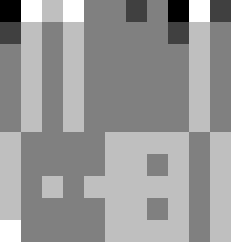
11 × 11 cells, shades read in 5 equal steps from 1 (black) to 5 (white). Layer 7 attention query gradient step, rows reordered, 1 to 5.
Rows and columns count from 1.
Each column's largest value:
5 5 4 5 4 4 4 4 4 5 4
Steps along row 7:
down same same same up same same same down up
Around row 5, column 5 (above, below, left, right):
3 3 4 3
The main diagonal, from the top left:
1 4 3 4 3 3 4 3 4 3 4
